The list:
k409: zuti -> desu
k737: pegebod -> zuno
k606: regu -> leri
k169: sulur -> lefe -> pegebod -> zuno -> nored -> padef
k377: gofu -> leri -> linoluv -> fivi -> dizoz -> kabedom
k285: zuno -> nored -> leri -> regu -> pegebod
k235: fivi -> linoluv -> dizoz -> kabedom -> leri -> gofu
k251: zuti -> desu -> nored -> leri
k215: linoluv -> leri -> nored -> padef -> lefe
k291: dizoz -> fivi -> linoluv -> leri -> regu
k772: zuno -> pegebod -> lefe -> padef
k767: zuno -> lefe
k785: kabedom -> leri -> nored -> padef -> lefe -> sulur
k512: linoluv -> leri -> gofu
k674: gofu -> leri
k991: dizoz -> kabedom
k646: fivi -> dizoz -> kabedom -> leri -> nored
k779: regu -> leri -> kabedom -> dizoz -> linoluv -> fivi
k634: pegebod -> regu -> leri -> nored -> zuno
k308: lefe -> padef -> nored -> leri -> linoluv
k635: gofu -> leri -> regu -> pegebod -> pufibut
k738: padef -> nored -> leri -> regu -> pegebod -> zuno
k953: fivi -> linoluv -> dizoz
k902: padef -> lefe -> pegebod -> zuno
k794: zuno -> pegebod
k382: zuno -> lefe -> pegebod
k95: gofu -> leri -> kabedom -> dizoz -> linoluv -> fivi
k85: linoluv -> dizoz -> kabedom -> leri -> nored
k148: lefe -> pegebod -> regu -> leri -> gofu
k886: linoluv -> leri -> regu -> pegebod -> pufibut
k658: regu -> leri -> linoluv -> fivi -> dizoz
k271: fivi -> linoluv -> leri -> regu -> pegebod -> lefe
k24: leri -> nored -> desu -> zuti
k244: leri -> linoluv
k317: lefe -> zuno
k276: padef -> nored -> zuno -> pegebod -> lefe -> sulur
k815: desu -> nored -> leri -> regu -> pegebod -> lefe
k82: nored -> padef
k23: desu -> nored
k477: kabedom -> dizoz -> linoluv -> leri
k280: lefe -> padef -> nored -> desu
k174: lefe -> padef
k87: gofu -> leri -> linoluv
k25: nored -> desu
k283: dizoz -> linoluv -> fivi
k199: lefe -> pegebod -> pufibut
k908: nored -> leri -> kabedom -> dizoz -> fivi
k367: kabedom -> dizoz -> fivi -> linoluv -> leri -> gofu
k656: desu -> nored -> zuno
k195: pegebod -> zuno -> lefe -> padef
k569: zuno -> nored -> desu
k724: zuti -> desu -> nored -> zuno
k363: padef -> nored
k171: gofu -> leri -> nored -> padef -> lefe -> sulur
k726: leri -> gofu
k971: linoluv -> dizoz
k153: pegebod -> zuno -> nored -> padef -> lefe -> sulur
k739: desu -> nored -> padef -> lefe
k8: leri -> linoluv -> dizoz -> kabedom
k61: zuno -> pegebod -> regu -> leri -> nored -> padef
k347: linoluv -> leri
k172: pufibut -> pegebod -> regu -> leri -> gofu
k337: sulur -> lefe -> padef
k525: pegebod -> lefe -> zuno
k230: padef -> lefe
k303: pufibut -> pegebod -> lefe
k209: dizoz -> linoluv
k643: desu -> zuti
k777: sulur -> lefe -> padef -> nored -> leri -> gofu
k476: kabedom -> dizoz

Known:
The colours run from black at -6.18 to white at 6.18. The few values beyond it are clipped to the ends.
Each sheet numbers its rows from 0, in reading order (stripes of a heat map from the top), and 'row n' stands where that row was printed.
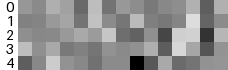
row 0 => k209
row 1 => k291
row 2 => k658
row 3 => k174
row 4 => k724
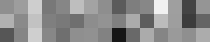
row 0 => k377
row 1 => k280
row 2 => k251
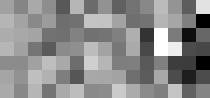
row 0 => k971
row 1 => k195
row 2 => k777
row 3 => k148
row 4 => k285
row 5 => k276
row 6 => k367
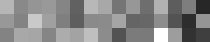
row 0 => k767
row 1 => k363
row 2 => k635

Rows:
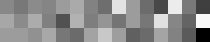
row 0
k646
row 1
k347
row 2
k153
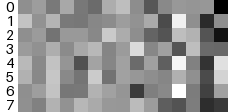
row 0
k737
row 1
k308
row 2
k634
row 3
k991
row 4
k215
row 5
k85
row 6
k87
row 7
k908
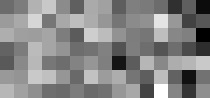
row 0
k569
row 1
k95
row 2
k772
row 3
k25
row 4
k409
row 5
k738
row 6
k337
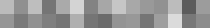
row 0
k477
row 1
k235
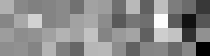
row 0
k317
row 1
k171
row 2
k779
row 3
k794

